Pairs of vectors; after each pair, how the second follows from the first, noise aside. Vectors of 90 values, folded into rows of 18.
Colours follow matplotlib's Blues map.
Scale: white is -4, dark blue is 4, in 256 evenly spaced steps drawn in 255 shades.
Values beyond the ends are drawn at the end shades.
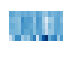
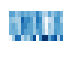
scaled up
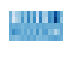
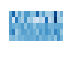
sign-scrambled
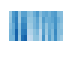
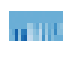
partly zeroed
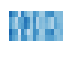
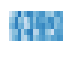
negated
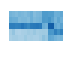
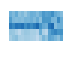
copied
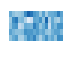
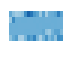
partly zeroed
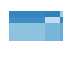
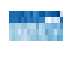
scaled up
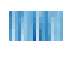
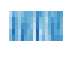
negated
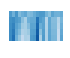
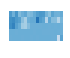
partly zeroed
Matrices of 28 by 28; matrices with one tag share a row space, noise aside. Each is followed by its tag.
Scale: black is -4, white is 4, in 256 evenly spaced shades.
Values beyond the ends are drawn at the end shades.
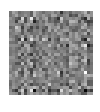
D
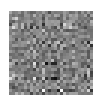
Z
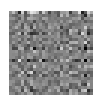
D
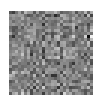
Z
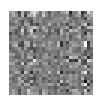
D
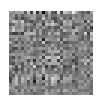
Z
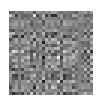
Z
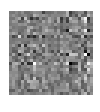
D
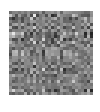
Z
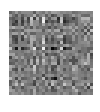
Z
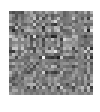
Z
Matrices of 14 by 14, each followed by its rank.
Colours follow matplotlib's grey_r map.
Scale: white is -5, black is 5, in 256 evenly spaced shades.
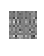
two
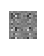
two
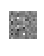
three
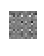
three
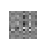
two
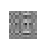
two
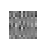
two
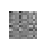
two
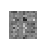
three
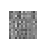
three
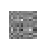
two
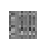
two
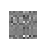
two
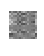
two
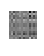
two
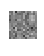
three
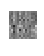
three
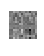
three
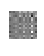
two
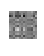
two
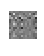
three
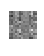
three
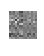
three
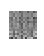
three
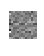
three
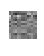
two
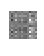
two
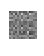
three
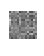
three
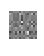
three
